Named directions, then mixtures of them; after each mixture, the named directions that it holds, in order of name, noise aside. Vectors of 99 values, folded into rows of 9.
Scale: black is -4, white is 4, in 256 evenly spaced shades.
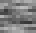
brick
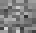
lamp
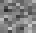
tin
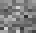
lamp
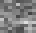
brick, tin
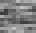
brick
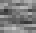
brick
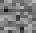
lamp, tin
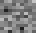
lamp, tin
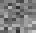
lamp, tin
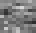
brick, lamp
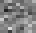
tin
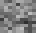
brick, tin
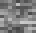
brick, tin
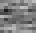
brick, tin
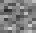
brick, tin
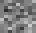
tin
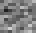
brick, tin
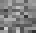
lamp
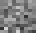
lamp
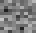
lamp, tin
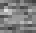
brick, tin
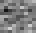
brick, tin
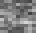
brick, tin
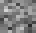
tin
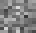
lamp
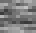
brick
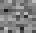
lamp, tin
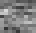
brick, lamp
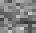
brick, tin
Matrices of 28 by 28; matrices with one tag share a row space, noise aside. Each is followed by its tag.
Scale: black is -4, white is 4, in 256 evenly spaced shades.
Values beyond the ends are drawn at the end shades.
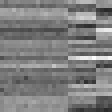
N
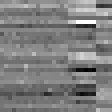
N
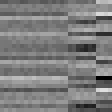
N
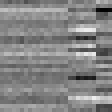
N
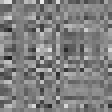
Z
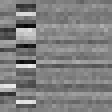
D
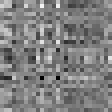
Z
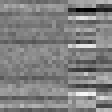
N
